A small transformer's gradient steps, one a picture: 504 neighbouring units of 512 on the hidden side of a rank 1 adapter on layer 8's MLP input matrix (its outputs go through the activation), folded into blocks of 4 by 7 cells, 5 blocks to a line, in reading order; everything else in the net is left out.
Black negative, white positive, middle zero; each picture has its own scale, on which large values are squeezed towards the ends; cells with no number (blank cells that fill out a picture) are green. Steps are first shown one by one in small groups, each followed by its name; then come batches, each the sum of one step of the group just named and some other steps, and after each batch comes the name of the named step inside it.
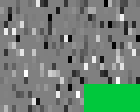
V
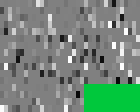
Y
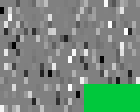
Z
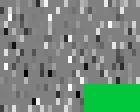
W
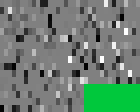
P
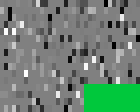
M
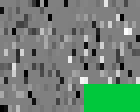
Z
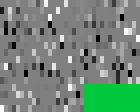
W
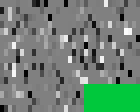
Z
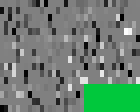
M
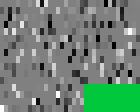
M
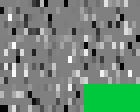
W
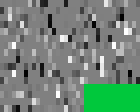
P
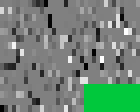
P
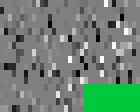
P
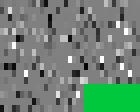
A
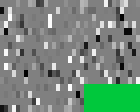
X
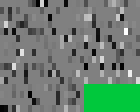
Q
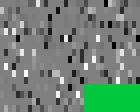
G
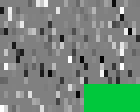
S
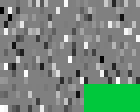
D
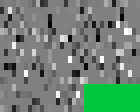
A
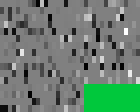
Q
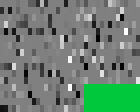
Q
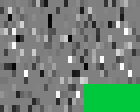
A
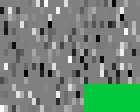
S
